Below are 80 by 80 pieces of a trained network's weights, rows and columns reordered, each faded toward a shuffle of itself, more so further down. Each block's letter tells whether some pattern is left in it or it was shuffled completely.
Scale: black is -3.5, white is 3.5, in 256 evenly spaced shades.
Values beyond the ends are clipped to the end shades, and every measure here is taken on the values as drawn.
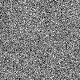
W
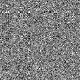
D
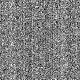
D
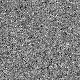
W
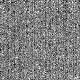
D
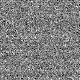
D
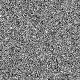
W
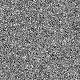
W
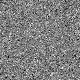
W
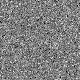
W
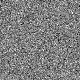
W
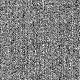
D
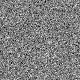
W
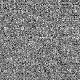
D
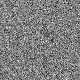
W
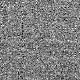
D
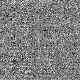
D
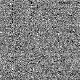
D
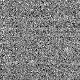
D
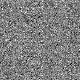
D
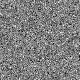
W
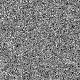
W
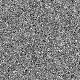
W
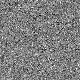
W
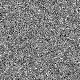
W
